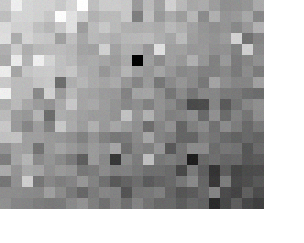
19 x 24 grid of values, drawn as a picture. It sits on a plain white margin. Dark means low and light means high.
Histogram: bell-shaped. Ninth with the highest average: top left. Ninth with the lowest average: bottom right. Slope: up to the top left. Stripes: none.
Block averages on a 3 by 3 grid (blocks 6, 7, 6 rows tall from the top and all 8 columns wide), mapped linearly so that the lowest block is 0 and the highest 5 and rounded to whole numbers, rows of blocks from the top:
5 4 3 / 4 3 1 / 2 1 0
